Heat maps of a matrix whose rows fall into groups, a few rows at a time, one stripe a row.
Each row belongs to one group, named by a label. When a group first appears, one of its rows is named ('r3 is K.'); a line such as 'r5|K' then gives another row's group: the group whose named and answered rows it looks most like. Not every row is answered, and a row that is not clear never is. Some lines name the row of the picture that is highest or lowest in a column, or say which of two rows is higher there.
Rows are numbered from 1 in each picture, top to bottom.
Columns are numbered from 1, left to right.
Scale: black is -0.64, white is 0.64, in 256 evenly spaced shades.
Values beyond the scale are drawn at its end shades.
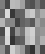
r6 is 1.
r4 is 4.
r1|1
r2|4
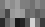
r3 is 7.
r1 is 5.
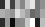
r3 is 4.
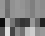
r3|7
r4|4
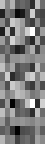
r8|1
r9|4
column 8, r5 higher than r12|Yes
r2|7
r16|1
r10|1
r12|4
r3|1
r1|1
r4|4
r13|1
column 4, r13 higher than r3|No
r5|1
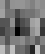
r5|1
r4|7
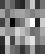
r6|7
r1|7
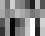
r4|4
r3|4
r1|1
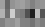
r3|5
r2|1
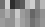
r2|5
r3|5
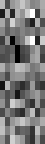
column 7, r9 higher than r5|No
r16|1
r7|7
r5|4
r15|1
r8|5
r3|1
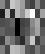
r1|1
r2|4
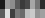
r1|7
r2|4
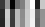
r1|4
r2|4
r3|4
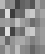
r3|5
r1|1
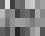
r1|4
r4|7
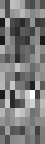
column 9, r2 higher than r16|Yes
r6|1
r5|7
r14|5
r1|1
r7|7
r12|4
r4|7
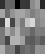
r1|7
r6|1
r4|5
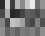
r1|4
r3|1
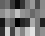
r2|5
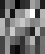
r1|7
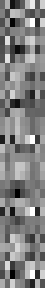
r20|5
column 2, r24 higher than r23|Yes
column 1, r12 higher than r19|No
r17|1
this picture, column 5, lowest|6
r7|4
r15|5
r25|7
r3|4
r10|5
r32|1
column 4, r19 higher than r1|Yes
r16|4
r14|5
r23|5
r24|4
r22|7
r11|1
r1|4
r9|1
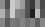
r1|1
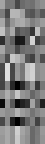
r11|5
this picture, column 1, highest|4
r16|5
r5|7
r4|1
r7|1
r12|7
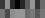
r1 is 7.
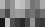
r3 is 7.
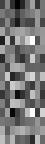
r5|4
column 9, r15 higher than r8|Yes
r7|7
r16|1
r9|4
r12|1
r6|1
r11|7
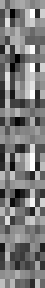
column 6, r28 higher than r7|No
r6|4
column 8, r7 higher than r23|Yes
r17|7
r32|1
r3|4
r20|1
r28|7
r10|4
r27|5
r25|4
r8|4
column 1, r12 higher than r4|No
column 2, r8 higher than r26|Yes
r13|5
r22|7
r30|7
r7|7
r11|4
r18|4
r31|5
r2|4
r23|4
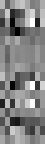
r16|5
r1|5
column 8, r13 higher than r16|Yes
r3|4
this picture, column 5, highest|1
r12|4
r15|1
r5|5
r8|5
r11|5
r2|4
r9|1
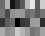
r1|4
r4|5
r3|7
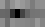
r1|5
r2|7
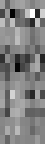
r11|1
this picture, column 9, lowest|7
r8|7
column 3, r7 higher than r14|No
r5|5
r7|7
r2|4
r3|1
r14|5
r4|5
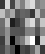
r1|4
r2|1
